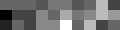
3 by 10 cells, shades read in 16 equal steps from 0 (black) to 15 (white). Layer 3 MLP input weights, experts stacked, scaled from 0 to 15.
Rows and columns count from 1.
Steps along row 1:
same same down up same down up up down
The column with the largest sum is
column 6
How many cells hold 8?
4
